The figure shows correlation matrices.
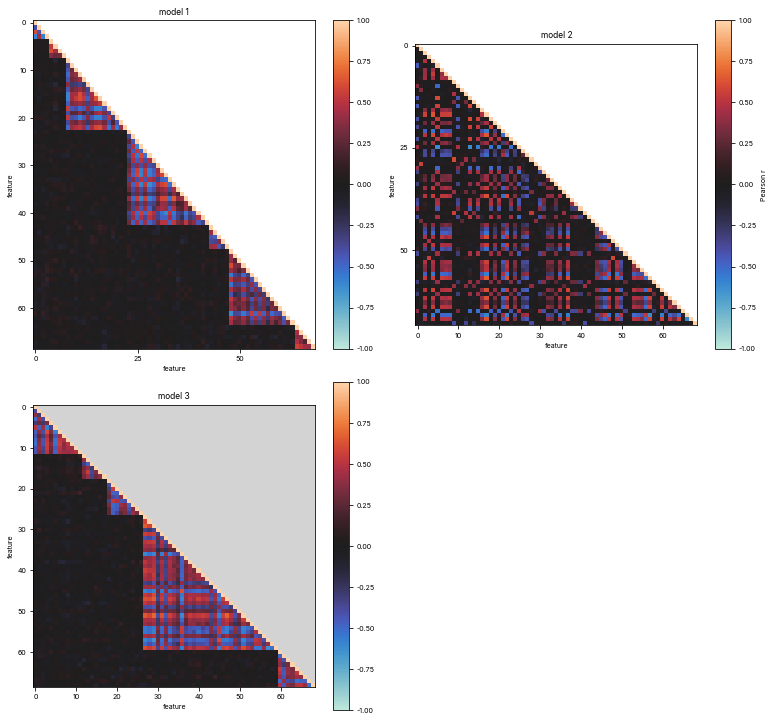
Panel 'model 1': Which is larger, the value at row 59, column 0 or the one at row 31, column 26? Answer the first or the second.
the first
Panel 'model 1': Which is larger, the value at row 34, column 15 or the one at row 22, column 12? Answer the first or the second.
the second
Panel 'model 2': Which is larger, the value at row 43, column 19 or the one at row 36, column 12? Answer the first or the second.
the second
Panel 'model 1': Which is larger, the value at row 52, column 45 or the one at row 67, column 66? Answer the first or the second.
the second
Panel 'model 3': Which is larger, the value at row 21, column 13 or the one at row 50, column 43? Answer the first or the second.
the first
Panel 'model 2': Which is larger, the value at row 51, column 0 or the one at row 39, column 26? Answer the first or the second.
the second
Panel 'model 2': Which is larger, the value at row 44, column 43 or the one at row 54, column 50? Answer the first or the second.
the first
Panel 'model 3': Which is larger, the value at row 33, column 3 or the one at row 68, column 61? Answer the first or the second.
the first
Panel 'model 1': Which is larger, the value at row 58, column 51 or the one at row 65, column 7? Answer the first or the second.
the first
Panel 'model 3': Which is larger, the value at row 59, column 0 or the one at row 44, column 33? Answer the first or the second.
the second
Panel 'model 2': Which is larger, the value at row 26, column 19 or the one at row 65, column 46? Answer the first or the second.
the second
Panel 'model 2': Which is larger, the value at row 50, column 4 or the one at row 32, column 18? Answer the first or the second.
the second
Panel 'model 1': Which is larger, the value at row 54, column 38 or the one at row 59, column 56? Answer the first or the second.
the second
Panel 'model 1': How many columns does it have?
69
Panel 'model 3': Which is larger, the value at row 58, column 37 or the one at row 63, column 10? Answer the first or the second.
the second
